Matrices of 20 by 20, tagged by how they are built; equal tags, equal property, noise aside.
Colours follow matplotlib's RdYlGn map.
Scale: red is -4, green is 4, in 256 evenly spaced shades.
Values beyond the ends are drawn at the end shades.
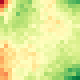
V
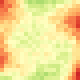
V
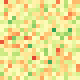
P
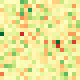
P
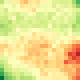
V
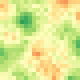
V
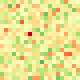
P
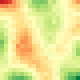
V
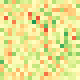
P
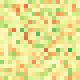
P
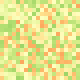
P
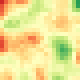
V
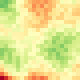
V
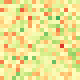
P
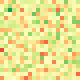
P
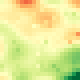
V
